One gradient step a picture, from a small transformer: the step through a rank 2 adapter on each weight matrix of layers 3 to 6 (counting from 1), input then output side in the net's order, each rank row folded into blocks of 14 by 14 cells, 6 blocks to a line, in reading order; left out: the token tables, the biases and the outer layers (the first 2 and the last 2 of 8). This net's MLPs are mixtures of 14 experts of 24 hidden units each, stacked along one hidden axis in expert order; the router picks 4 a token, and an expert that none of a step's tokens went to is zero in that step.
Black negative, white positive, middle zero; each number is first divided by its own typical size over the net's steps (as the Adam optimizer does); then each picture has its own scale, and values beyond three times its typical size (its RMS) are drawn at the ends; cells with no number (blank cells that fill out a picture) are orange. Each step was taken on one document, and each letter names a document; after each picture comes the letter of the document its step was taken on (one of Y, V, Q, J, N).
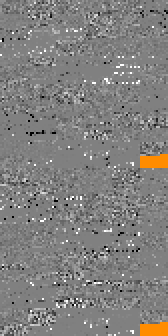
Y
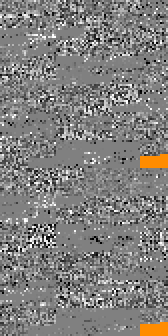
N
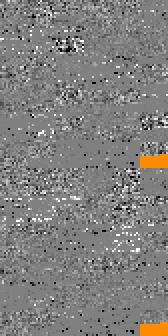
Y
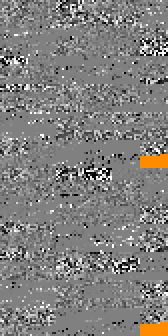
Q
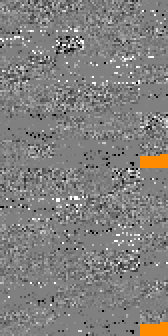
Y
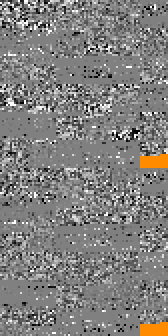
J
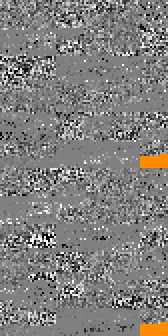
N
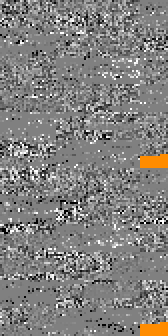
Q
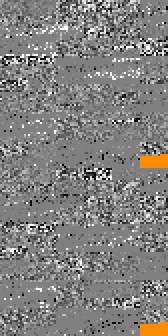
Q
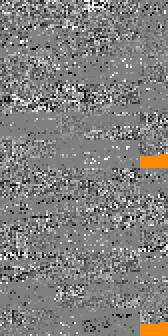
J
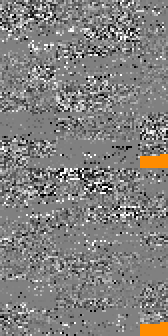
J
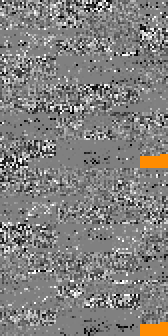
N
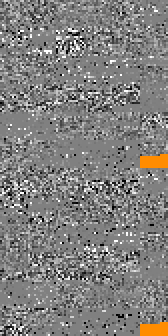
J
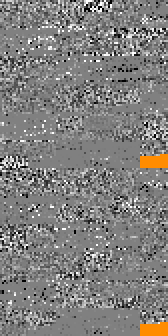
N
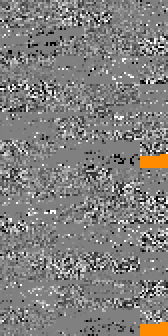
Q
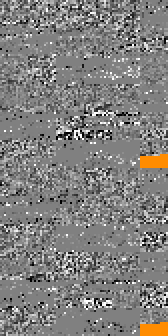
Q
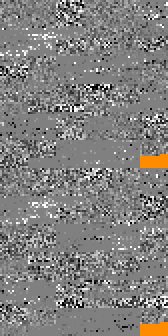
N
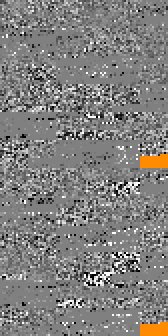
J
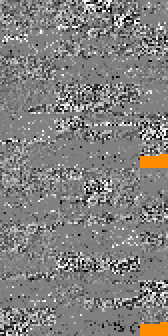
Q
